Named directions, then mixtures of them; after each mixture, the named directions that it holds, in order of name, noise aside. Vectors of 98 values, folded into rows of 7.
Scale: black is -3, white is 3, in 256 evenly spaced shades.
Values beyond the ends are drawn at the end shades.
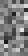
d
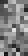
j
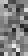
j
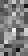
d, j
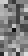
j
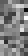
d, j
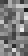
d, j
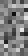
d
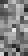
j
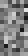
d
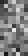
j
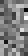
d, j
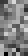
j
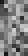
j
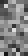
j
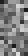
d, j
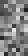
j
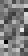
d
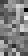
d, j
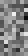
d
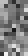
j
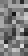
d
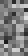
d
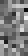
d, j
